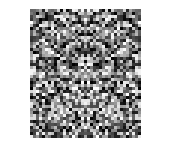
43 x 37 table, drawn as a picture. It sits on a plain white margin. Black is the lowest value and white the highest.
There is no overall slope. Overall the values sit about 50% of the way up the scale. There are no regular stripes. It is mirror symmetric from left to right. No seam splits the table. The values spread evenly over their range. The grain is fine, like static.
